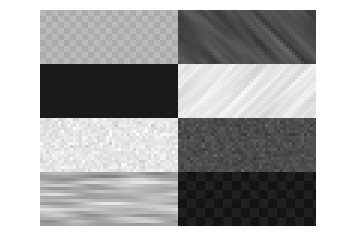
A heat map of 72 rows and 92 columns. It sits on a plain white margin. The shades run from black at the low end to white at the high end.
The table splits into 4 rows of 2 panels. Panel 1,1: high, checkered, faint in contrast. Panel 1,2: low, slanting down to the right, faint in contrast. Panel 2,1: very low, flat. Panel 2,2: very high, slanting up to the right, faint in contrast. Panel 3,1: very high, fine-grained, faint in contrast. Panel 3,2: low, fine-grained, faint in contrast. Panel 4,1: high, streaked across. Panel 4,2: very low, checkered, faint in contrast.
